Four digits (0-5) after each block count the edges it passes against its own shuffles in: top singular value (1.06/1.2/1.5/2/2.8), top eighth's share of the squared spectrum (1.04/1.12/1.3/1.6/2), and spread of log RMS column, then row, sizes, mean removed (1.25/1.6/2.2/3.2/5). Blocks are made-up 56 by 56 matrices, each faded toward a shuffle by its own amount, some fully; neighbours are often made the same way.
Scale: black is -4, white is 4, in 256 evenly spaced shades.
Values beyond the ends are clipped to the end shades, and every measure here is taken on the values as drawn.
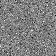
0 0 0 0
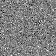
0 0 0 0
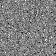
0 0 0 0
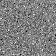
0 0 0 0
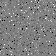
1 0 0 0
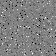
1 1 0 0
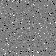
2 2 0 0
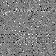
3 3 0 1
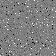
1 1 0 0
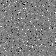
2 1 0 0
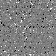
3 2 1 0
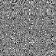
3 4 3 2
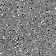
1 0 0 0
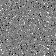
0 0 0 0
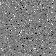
0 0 0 0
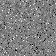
1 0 0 0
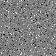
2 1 0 0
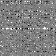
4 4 1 3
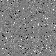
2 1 0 0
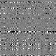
4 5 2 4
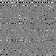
4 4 0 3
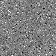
1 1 0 0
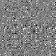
3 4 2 2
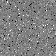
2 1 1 0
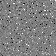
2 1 0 0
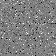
2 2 0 0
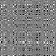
4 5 3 3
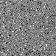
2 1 0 0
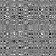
4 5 3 3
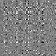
4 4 2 3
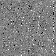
2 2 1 0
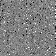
2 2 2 0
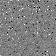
1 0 0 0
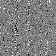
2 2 2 0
